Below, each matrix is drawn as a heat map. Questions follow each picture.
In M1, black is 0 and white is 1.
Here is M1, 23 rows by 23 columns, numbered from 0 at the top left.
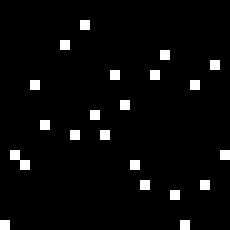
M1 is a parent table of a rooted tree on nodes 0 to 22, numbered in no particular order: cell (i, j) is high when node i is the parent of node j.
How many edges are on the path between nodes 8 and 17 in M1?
2
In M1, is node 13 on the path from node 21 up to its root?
yes
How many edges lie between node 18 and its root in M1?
6
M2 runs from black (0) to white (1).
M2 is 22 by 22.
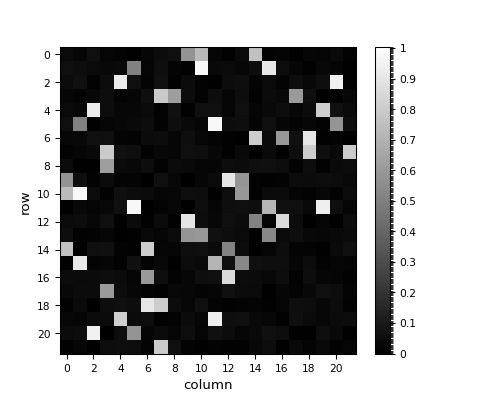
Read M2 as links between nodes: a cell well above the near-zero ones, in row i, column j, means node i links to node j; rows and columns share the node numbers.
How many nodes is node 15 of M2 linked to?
3
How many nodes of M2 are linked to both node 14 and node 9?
2
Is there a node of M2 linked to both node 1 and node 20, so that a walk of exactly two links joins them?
yes
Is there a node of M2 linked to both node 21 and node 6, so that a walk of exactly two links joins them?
no
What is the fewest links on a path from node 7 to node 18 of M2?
1
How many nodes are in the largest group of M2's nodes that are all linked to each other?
2
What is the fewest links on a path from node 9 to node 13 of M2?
1
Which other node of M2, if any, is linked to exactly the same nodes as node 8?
node 17
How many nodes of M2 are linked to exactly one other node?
3
